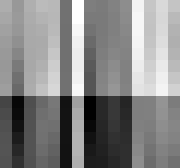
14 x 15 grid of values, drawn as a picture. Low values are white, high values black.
Overall the values sit about 50% of the way up the scale. The top left is the smoothest part. The ninth with the highest average is the bottom middle. A horizontal seam about 60% of the way down splits the table, and the bottom part is higher. Streaks run downward. Values change most from cell to cell in the centre.
